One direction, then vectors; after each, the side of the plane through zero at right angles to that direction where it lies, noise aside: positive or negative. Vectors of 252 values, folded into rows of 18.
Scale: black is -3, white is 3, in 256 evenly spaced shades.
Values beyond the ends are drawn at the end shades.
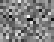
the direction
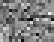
positive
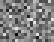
negative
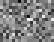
negative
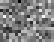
negative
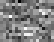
negative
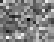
positive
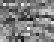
positive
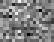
positive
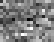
positive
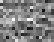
negative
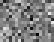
positive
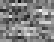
negative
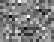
positive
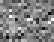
negative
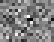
positive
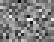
negative
